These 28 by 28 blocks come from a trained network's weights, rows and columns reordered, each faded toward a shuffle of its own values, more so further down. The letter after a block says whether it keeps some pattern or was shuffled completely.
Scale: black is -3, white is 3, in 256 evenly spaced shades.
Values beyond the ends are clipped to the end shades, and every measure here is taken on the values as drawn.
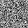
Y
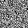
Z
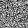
Z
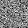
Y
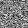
Y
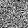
Y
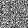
Y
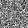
Z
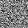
Y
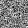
Z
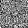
Y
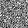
Z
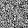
Y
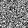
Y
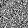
Z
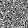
Y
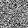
Y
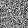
Z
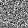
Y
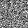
Z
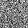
Z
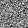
Z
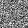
Z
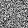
Z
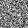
Z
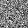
Z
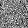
Z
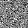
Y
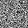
Z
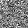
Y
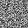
Z
